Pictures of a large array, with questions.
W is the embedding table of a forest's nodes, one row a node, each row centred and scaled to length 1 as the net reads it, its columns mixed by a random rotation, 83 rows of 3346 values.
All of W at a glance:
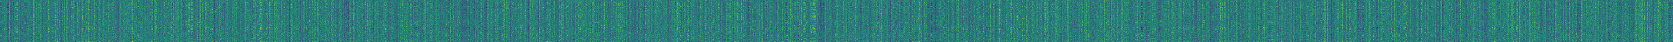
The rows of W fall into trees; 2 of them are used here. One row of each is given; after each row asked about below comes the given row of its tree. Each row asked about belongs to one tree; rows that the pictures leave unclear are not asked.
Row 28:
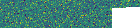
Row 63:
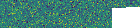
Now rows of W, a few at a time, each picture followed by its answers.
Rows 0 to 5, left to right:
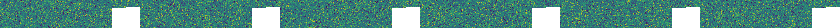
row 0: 28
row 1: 63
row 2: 28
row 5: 63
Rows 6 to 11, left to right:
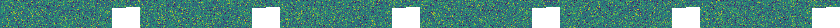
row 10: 63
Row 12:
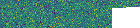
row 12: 28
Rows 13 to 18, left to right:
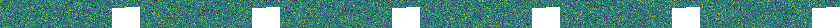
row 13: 28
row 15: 63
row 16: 28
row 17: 63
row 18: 63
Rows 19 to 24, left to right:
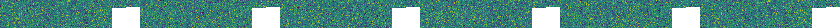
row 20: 28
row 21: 63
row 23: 28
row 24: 63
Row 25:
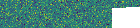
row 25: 28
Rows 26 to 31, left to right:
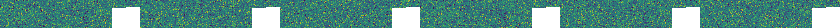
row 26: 63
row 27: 63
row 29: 63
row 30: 63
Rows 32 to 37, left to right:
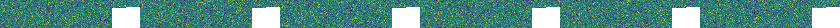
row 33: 63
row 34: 63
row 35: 63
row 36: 63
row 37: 28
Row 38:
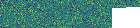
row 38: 63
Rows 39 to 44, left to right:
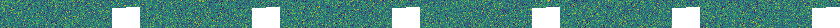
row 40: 28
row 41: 63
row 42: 28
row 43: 63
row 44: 28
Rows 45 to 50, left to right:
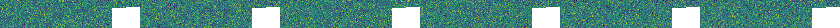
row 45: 28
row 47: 28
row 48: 28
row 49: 63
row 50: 63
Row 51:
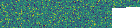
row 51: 63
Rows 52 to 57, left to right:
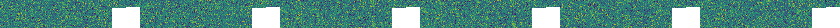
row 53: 28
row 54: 63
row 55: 63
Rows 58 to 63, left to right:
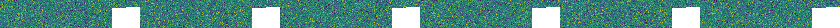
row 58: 63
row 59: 63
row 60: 28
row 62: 63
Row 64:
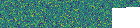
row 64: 63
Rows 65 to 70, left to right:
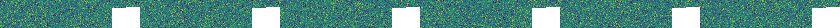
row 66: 63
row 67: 28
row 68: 63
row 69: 28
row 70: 28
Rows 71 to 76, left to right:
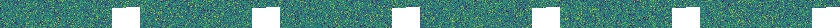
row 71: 28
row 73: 28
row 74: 28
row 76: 63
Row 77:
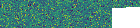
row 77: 63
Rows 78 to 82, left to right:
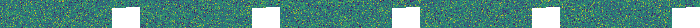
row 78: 28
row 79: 28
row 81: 28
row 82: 63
